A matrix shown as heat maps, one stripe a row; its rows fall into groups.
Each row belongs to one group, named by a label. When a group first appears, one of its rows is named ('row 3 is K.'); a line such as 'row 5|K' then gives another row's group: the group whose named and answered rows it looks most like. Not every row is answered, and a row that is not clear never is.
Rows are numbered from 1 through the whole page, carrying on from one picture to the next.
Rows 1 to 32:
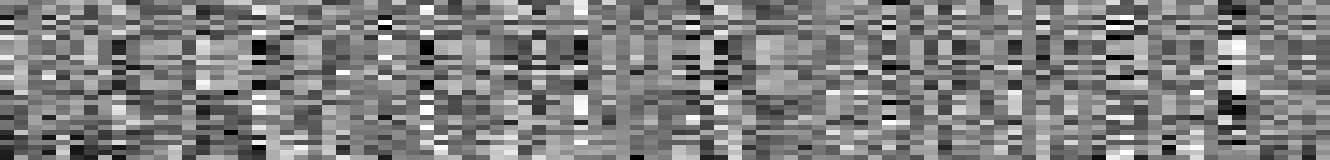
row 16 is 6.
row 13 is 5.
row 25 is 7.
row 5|6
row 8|6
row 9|5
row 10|5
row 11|5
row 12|6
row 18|5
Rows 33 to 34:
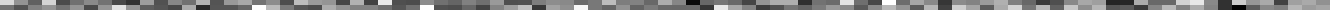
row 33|6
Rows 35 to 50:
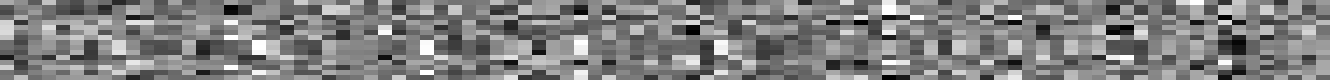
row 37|7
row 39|7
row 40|6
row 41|6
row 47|7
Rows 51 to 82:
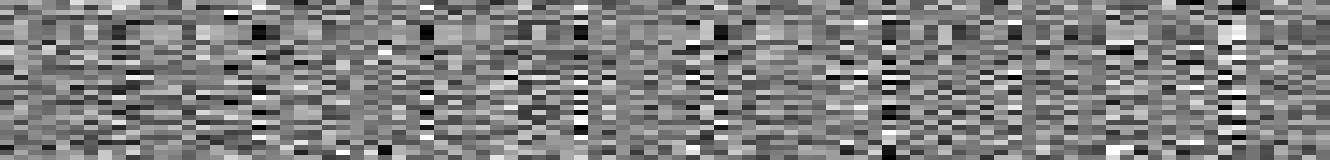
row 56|5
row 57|5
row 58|5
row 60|6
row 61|6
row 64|7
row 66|7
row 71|7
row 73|5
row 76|5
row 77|7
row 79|6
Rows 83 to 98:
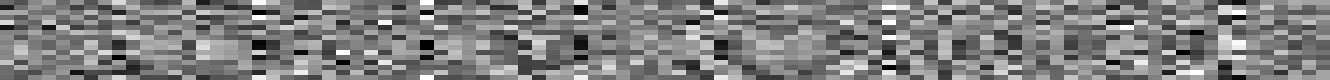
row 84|7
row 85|5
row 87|6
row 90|7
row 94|5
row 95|6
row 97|6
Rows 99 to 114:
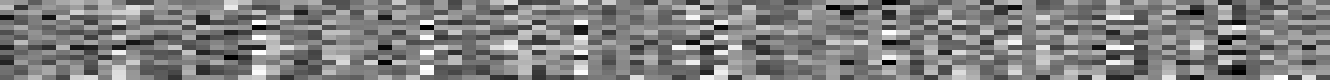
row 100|7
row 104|5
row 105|7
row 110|7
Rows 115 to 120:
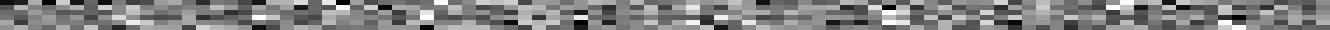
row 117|7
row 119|7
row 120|5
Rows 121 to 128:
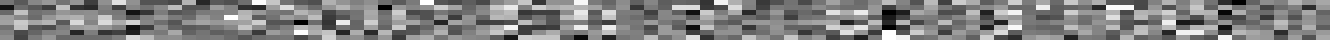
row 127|6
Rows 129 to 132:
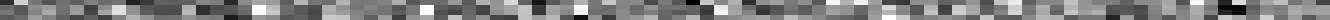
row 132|7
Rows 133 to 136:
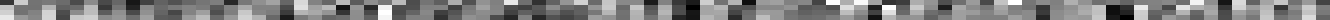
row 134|6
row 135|6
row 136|6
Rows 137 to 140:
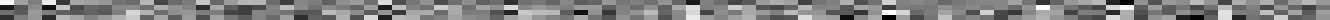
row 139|7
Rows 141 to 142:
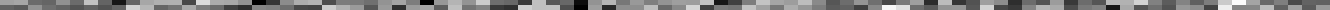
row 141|5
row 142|7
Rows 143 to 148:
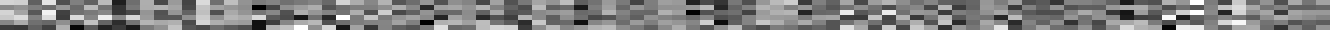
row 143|6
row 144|5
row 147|5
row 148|6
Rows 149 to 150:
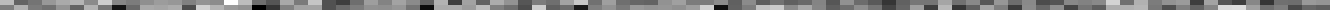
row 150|5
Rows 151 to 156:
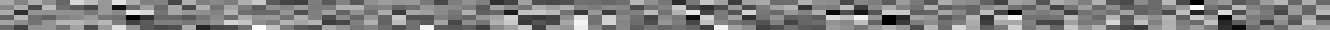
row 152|6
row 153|7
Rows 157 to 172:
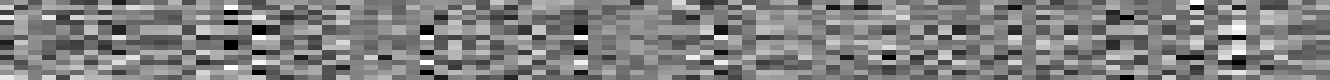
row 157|6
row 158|7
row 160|6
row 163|5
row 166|7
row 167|5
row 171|5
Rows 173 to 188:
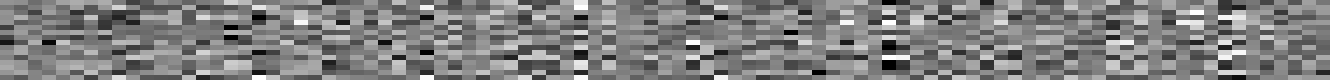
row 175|6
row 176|5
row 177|6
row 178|7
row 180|7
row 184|7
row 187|5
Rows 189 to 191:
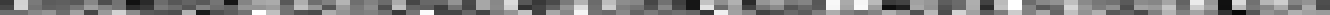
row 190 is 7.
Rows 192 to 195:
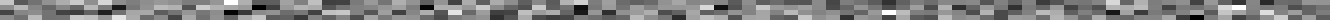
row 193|5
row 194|7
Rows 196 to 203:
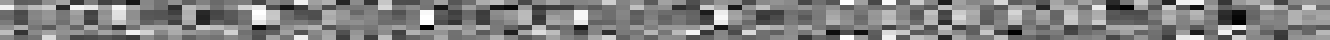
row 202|7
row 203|6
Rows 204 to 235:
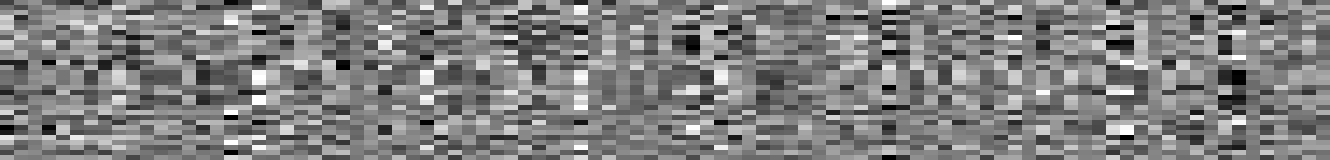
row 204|7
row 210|5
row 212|6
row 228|5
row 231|6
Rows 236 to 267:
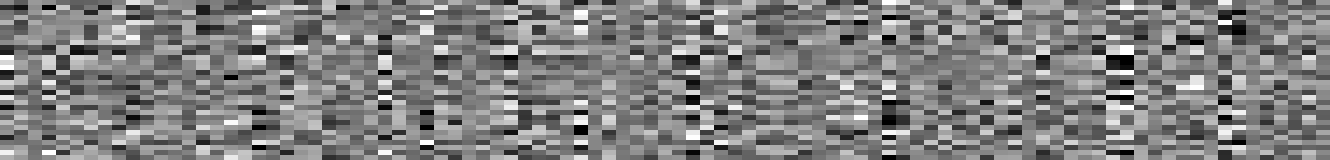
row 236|7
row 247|6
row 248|6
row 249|6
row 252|6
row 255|6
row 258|5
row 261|5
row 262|7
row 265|5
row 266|6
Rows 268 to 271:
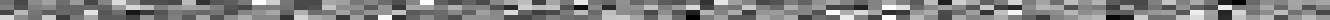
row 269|7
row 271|6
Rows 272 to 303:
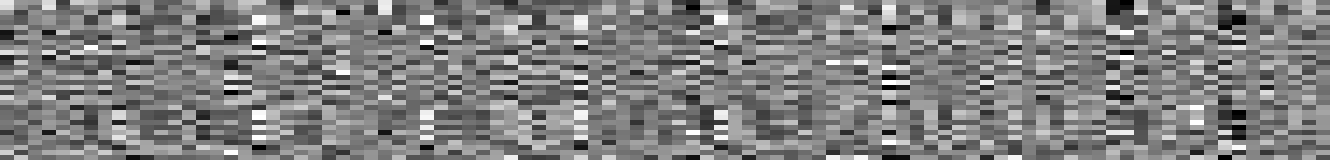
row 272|6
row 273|6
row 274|6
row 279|7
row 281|5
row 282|6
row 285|7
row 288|7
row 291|6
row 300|7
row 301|5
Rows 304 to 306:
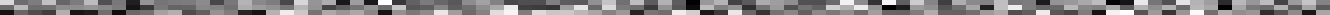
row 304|6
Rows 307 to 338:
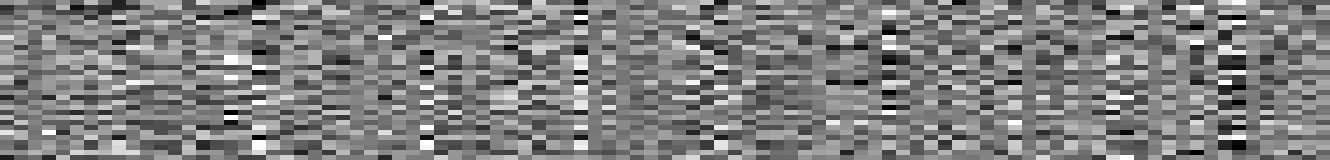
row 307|5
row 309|7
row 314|6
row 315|6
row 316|7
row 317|5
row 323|7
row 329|7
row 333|6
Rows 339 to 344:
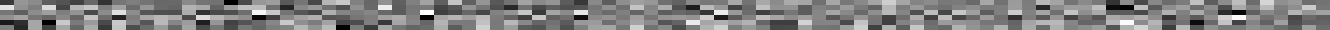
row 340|6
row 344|6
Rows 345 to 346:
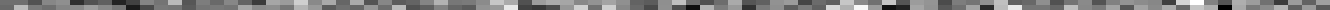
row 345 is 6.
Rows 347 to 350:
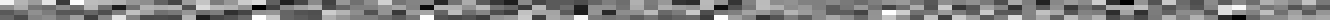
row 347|6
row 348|5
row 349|7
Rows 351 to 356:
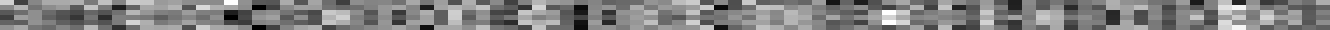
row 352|5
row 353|7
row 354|7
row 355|7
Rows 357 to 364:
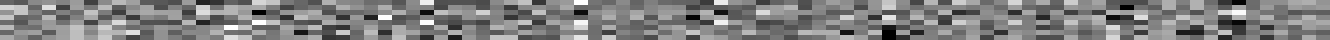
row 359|5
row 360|6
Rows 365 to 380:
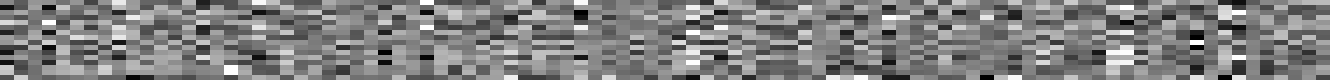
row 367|5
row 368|7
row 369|6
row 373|6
